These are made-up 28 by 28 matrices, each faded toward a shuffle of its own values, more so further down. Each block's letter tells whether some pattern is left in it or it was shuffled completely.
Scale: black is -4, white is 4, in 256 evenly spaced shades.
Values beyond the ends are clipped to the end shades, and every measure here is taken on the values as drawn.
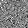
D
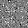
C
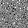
D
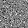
D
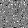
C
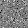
C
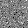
D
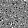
D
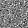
D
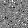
D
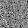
D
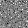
C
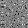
C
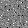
D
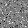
D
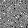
D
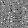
C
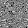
C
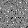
C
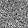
D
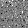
C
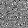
C
